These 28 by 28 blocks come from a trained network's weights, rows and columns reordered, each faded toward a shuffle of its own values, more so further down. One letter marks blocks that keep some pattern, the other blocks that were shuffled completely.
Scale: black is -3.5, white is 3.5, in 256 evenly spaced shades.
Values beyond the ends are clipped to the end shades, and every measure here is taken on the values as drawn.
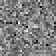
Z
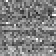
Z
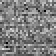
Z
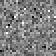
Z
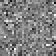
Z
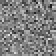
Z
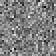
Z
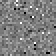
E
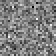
E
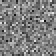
E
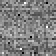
Z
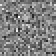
Z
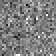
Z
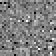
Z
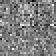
Z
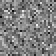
Z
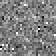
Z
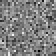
E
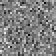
E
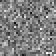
E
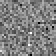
E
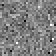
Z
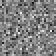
E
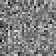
Z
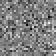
Z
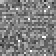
Z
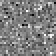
Z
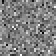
E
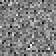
E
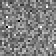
E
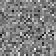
Z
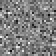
E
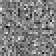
E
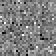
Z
